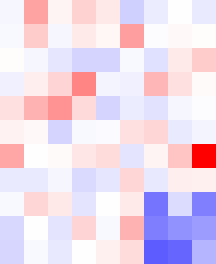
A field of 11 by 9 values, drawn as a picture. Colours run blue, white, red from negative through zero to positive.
The ninth with the lowest average is the bottom right. In the bottom right lies a patch that is lower than the rest. Overall the values sit about 50% of the way up the scale.
